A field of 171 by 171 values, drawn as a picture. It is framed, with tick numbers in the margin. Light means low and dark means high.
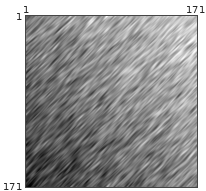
The bottom left is the ninth with the highest average. There are no lone odd cells. The histogram is bell-shaped. Values rise toward the bottom left. The grain runs diagonally up to the right. The top right is the ninth with the lowest average.
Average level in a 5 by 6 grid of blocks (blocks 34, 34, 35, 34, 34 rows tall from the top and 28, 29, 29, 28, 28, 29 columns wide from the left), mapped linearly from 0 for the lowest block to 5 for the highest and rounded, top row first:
221110
332110
433221
443322
554332
